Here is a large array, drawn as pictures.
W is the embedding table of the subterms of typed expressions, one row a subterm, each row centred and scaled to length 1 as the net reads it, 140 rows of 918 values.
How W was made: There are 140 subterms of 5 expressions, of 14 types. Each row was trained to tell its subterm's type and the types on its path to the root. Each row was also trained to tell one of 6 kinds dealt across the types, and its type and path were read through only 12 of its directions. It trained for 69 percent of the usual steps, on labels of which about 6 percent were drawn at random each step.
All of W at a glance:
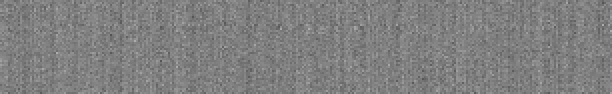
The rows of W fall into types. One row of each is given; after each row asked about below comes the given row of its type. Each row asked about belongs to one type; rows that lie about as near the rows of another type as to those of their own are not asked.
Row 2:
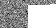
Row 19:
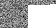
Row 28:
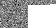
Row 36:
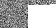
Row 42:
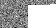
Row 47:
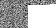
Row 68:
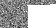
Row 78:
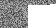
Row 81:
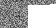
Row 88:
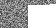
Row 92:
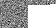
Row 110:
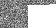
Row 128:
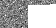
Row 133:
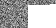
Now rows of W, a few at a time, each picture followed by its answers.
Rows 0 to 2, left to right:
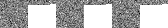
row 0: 68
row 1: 47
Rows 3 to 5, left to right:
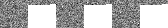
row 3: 2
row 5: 28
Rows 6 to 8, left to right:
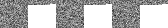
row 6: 47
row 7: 88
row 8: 81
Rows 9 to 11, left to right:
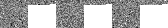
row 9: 81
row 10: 47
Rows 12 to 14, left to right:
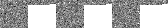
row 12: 110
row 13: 19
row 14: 92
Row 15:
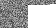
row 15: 81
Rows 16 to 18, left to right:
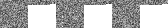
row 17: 133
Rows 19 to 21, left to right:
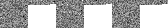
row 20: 28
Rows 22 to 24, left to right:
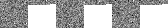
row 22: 88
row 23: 78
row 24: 133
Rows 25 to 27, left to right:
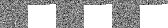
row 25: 47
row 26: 47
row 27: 47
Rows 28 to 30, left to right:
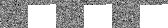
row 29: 19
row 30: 42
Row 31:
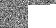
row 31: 110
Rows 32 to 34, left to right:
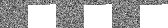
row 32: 28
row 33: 47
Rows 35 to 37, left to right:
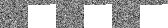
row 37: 42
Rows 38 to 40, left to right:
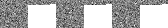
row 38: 42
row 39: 2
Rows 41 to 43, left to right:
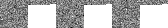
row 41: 36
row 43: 2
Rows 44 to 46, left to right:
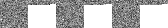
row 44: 92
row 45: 133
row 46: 81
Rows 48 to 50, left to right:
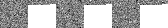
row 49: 2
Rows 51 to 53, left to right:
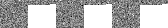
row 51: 19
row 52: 88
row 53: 68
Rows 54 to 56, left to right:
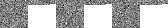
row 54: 19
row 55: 133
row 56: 88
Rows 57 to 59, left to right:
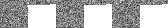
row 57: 36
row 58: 88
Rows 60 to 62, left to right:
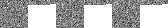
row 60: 128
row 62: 78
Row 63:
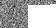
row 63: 28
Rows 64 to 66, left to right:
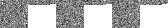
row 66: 2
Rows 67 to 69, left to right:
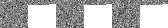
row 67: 110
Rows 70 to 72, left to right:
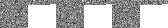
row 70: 19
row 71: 110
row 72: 36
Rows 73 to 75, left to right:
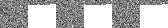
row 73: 133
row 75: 88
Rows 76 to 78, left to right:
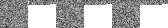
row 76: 110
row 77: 128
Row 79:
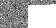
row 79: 19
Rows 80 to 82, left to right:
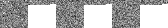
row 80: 19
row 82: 36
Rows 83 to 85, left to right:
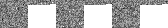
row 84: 133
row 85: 19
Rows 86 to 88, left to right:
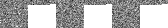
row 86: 110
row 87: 2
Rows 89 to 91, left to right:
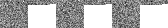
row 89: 110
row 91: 133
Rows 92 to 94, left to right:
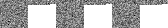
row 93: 2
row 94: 47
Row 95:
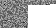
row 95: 36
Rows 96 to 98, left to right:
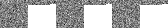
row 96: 2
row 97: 92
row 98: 133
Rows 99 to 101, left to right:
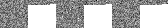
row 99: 2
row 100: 110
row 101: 81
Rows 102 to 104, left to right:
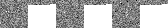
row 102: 19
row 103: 28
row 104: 88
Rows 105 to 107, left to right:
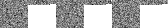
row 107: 133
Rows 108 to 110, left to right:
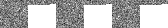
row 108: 81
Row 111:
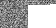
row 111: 28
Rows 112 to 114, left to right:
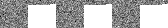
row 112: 42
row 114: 78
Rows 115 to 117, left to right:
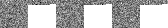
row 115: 2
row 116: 47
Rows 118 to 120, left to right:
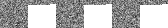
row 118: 78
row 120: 42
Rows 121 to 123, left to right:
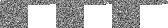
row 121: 88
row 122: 78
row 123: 28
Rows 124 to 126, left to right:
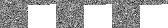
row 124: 28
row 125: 81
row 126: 110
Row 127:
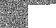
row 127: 68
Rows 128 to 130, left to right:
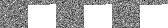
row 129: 28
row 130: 88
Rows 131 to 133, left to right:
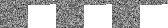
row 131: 36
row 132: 19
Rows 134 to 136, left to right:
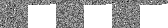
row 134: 78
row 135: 88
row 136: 28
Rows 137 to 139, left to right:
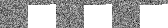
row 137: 133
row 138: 47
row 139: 92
